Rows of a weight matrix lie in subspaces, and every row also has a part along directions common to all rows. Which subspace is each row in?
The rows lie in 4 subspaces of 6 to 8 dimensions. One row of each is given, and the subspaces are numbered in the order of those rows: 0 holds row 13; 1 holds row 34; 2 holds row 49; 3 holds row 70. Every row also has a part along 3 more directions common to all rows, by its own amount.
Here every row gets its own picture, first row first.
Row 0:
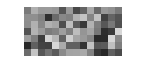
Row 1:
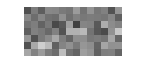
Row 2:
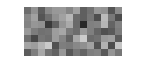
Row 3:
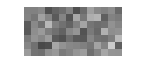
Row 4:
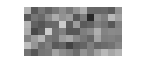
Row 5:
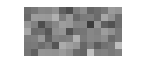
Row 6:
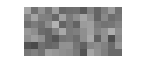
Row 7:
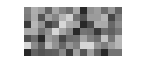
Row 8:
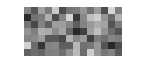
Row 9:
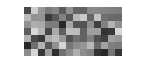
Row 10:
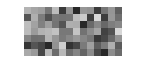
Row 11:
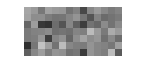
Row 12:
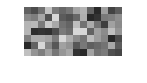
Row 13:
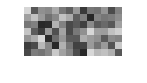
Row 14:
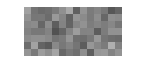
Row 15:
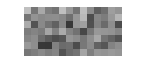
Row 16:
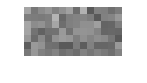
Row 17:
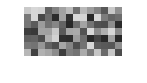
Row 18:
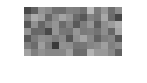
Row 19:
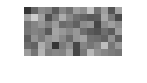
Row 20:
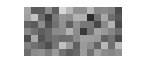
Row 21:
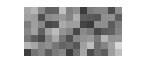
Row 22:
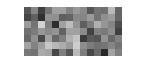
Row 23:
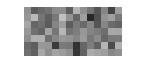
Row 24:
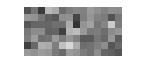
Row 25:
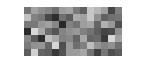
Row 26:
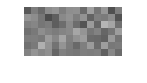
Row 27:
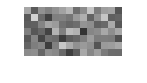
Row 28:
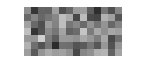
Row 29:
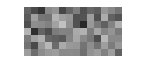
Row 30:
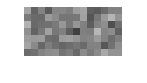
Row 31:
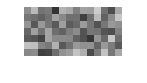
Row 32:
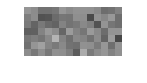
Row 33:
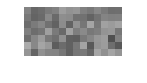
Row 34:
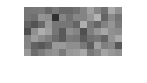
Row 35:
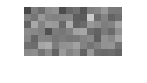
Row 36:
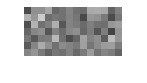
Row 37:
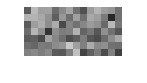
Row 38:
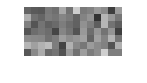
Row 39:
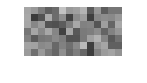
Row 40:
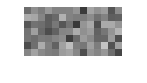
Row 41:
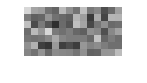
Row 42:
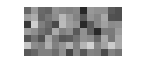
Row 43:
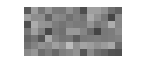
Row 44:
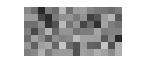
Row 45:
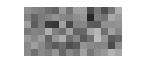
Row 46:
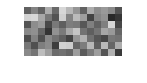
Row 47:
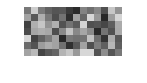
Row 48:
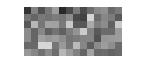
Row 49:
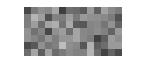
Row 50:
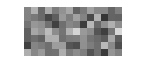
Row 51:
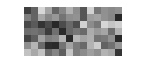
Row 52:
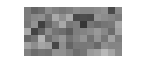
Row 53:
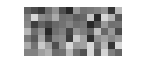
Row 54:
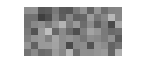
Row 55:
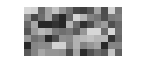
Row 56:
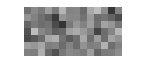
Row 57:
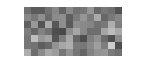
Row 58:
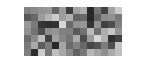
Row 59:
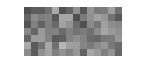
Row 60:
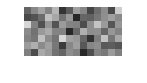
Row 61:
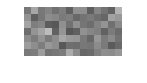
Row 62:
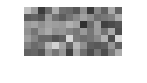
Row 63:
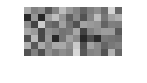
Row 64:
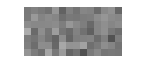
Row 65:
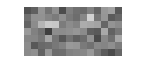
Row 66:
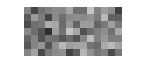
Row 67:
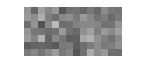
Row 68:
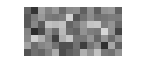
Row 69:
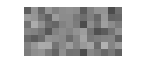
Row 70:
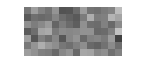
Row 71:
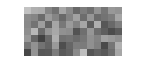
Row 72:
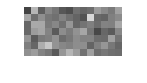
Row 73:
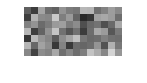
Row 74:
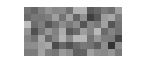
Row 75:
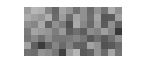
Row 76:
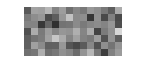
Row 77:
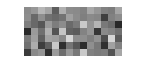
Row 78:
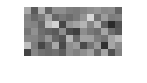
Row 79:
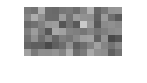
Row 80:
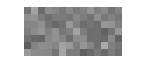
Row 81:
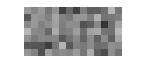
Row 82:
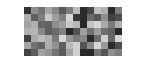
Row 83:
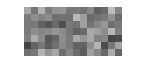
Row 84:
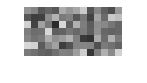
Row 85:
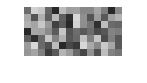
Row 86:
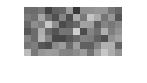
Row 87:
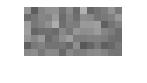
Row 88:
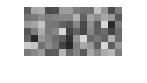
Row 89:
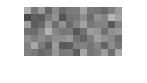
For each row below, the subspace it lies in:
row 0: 2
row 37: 3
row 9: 2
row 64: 2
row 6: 0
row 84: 0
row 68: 2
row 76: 2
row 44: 3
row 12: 1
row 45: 2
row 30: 2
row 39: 2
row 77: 2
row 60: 3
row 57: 1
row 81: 2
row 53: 2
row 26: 2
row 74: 1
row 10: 2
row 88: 1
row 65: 0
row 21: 1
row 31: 0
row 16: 1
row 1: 3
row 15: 3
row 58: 2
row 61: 3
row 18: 0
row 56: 2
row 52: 0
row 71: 1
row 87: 1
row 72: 3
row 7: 1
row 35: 3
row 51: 0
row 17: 3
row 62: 0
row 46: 3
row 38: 2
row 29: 2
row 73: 0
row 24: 1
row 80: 2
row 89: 3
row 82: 3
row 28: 0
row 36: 0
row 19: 0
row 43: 1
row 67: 0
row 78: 2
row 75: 3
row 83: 0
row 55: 0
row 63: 0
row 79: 0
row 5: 2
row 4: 0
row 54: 3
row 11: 0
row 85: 1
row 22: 0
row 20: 3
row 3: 1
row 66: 3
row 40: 0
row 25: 2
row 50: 2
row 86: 1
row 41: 2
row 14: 1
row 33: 2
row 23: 0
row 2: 1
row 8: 1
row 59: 1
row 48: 3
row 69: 1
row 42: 1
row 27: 3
